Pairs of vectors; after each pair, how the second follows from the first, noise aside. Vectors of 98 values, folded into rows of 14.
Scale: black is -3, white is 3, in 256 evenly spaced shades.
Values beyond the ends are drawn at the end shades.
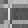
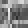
copied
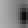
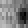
copied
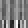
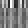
reversed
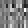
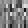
negated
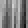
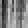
reversed
